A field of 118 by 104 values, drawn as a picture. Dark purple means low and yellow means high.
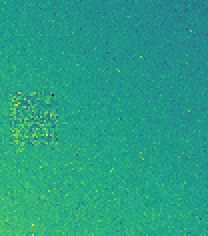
Roughest part: middle left. Ninth with the lowest average: top right. Odd rows or columns: none. Odd patch: rougher, in the middle left. Slope: up to the bottom left. Mirror symmetry: none.
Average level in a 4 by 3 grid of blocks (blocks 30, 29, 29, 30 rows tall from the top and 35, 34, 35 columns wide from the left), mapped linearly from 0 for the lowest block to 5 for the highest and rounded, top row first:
210 / 321 / 432 / 543
